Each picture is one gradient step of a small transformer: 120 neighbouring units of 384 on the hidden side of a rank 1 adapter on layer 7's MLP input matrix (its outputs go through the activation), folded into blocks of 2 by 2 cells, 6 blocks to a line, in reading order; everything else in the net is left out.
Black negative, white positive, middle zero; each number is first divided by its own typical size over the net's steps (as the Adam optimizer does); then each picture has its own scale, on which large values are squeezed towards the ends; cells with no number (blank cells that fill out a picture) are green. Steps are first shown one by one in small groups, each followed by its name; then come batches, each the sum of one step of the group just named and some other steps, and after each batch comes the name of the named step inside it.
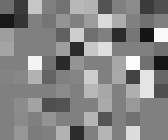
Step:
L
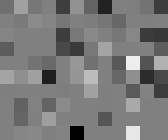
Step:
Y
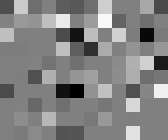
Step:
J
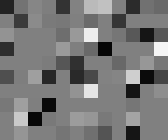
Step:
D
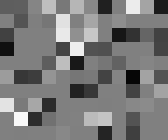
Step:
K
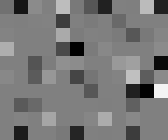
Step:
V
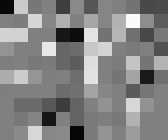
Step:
Y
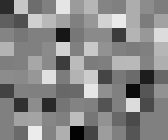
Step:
L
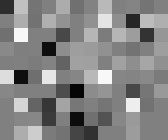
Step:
J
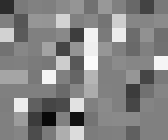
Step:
D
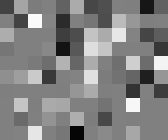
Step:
Y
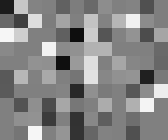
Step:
L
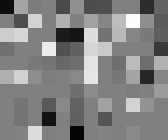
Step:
Y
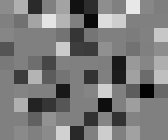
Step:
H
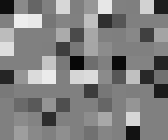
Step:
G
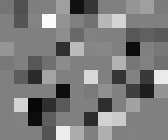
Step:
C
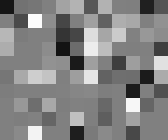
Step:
G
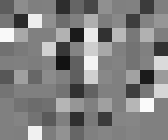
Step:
C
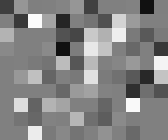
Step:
C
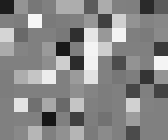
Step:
G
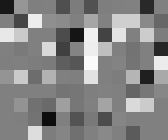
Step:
C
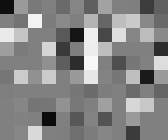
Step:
G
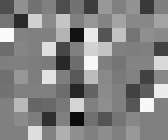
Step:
H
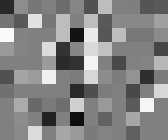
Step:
G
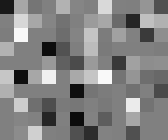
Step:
G
